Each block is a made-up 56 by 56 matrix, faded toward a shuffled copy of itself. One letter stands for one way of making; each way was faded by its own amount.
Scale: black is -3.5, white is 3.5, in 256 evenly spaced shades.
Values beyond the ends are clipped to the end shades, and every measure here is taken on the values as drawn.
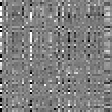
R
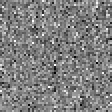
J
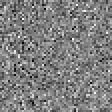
J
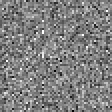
J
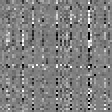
R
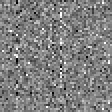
J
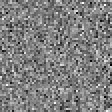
J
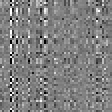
R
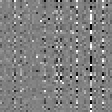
R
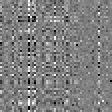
R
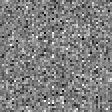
J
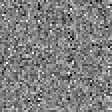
J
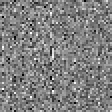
J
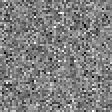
J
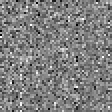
J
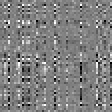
R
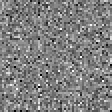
J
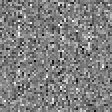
J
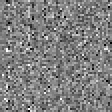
J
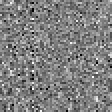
J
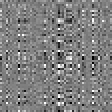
R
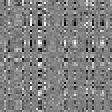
R
